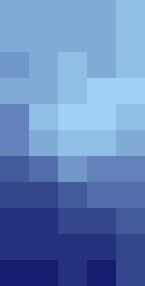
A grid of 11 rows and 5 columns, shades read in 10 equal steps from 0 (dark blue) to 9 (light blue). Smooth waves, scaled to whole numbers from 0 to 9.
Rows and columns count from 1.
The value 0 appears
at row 11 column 1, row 11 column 2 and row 11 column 4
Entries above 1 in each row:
5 5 5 5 5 5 5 5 3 1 1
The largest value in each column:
7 8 9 9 9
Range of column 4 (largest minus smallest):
9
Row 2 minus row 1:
0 0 0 0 0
